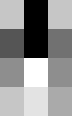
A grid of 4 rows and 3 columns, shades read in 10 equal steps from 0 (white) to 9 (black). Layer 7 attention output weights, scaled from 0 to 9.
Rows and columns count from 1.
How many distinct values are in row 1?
2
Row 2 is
6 9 5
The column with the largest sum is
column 2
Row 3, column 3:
4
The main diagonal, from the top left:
2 9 4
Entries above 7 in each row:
1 1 0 0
